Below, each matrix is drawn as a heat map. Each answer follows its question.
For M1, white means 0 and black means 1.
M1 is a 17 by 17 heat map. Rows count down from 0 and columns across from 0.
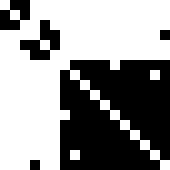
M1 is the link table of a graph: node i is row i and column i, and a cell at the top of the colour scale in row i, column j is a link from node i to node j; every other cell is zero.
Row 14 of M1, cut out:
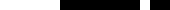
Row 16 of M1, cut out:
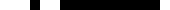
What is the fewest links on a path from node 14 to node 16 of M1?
1
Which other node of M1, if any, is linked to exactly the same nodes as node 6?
node 11
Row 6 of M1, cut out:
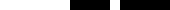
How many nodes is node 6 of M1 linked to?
9
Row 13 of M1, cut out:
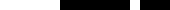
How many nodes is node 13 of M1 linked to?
10
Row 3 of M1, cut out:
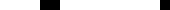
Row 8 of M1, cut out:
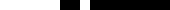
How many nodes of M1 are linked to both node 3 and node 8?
1
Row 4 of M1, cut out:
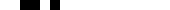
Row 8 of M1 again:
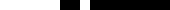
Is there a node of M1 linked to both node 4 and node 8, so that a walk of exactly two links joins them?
no
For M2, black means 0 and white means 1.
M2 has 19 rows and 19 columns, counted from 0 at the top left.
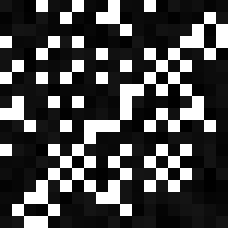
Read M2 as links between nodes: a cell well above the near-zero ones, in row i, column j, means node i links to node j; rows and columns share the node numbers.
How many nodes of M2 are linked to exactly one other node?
1
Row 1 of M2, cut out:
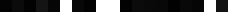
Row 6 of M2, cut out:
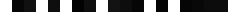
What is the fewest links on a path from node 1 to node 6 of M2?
2
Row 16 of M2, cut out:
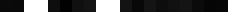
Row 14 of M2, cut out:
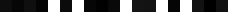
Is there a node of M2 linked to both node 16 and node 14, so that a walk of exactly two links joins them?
no
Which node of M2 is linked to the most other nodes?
node 10
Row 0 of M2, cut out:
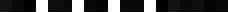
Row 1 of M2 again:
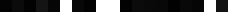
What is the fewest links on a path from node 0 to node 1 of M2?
2
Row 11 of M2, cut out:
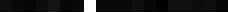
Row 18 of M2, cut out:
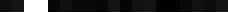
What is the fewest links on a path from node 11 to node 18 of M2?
4
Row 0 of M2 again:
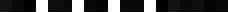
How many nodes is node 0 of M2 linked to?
4
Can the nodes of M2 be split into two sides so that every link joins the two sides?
no
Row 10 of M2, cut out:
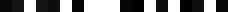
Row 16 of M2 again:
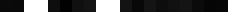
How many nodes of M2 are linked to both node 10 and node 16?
3
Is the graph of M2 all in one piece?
yes
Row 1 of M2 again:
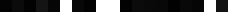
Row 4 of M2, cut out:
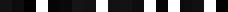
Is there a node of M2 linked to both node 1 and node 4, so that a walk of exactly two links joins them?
yes
